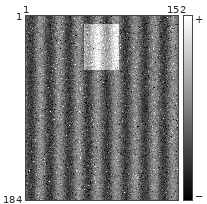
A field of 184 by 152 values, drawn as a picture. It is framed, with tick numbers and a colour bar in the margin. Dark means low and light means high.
Ninth with the highest average: top middle. Stripes: upright, repeating 8 times. Odd patch: higher, in the top middle.
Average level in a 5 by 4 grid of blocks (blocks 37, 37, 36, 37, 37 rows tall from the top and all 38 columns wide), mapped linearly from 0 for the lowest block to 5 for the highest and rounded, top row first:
0550
0330
0000
0000
0000
